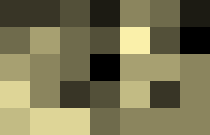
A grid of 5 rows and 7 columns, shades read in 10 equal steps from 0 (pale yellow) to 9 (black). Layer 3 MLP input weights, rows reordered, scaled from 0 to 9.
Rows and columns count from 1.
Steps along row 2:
down up up down up up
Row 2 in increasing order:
0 3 5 5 6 6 9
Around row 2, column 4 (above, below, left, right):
8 9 5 0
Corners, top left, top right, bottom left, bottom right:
7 8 2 4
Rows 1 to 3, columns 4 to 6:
8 4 5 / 6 0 6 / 9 3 3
